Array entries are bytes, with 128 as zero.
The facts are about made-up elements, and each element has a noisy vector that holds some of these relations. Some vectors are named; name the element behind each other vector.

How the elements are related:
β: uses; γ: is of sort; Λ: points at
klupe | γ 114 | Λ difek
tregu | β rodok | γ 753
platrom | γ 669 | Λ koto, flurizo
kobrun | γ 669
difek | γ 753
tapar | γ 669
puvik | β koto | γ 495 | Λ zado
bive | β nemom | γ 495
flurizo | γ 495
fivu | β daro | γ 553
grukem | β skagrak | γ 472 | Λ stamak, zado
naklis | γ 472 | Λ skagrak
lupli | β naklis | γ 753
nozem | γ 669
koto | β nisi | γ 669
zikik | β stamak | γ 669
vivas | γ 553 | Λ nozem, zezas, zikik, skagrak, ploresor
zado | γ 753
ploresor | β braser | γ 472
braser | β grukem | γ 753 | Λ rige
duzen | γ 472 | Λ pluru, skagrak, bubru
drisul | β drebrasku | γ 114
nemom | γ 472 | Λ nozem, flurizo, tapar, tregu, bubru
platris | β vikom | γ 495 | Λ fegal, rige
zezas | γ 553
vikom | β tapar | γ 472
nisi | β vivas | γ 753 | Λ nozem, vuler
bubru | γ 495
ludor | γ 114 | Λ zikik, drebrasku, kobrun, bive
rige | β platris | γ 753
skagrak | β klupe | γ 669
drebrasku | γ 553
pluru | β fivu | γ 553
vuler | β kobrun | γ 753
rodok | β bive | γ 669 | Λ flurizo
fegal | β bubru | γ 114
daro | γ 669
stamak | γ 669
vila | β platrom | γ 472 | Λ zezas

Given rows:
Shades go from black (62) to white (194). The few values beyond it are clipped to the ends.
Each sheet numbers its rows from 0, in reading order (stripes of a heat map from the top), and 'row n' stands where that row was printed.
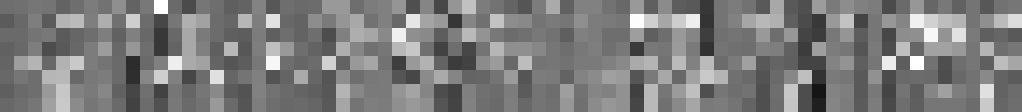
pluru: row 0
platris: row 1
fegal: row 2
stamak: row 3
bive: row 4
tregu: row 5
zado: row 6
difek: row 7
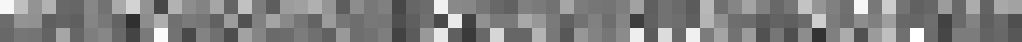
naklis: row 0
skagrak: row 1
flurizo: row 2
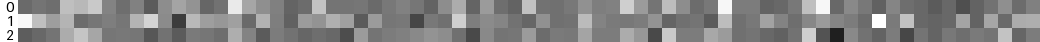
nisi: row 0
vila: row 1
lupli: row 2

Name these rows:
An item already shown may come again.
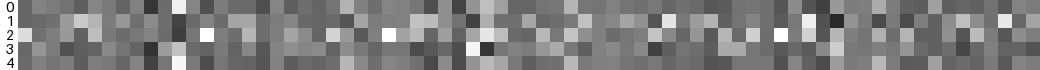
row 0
zezas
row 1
braser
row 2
ludor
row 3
nozem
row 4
zezas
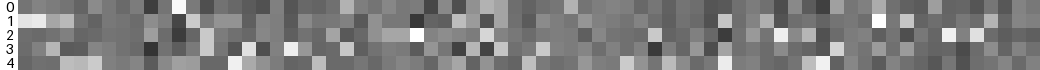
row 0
zezas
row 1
ploresor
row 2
klupe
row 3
kobrun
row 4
nisi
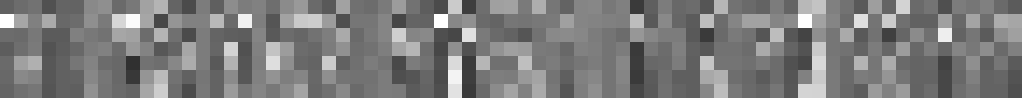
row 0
koto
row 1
duzen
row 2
fivu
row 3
daro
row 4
zikik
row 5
nozem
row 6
tapar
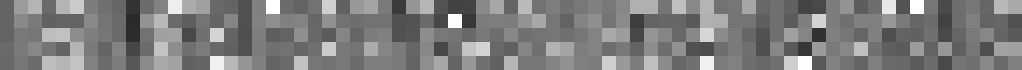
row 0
bive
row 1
nozem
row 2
vuler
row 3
drebrasku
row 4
nisi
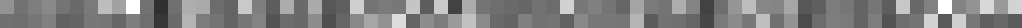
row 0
grukem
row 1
drisul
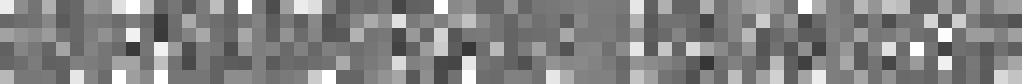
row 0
nemom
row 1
drisul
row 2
vikom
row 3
bubru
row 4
fivu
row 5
vivas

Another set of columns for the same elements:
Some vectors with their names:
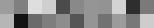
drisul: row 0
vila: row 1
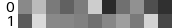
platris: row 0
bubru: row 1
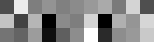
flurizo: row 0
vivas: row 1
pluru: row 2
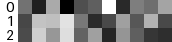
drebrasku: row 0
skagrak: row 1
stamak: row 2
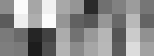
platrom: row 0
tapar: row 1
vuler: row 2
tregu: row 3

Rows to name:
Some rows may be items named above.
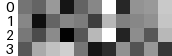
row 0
pluru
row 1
ploresor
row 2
fivu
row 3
zikik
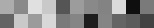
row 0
klupe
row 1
daro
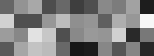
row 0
bive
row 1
nemom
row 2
drisul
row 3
kobrun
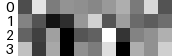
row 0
flurizo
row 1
braser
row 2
zezas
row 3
vivas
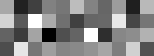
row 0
grukem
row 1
ludor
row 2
zezas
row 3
flurizo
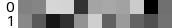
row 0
fegal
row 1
braser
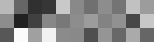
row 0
nisi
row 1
vikom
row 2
koto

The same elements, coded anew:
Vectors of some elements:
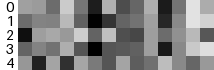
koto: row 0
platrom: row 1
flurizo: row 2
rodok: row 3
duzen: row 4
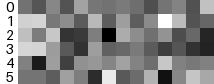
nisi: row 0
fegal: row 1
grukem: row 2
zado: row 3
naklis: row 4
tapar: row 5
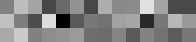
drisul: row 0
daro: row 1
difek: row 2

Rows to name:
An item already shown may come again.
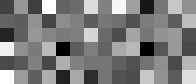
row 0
kobrun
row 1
nisi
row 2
bubru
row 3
stamak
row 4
nisi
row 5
braser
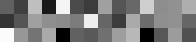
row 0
nemom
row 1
bubru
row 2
stamak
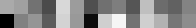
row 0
fivu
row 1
ludor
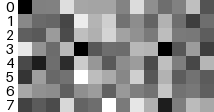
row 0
bive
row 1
zezas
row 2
ploresor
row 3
stamak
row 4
vivas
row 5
drebrasku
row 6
vikom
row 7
zikik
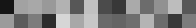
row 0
flurizo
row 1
pluru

